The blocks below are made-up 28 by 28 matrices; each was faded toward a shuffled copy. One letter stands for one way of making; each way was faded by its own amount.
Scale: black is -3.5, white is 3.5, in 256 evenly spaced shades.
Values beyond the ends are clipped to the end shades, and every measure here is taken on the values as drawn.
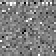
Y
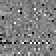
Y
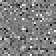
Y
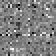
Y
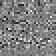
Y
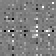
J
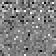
Y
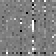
J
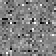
Y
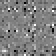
J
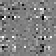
J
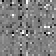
J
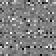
Y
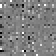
J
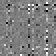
J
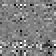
J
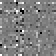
J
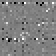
J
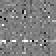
J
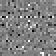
Y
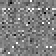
Y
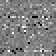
Y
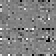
J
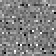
Y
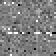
Y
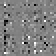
J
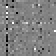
J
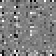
J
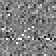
Y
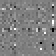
J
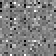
J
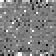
Y
